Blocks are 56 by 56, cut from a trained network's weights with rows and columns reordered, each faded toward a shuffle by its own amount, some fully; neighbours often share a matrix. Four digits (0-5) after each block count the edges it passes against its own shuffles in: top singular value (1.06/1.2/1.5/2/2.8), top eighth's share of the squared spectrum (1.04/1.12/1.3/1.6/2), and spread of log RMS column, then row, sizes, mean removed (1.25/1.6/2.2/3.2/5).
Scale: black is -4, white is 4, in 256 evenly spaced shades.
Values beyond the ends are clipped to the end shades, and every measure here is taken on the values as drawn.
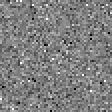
0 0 0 0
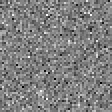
0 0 0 0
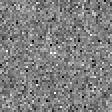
0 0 0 0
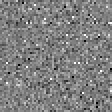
2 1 0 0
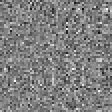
3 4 2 2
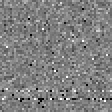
3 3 0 1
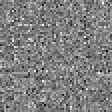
2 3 1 0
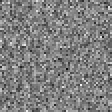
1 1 0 0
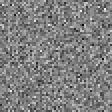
2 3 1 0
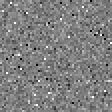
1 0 0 0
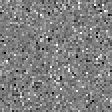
1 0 0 0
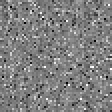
1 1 0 0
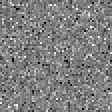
0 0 0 0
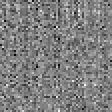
4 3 2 2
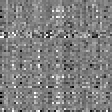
3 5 2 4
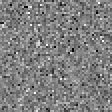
0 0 0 0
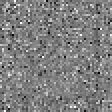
2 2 0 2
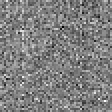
3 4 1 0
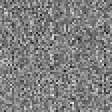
3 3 2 0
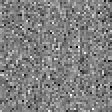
1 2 0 1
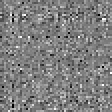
3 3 1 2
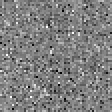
1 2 0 1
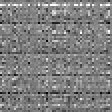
4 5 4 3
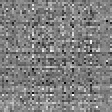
3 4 3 1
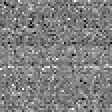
3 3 1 0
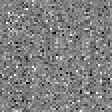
3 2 1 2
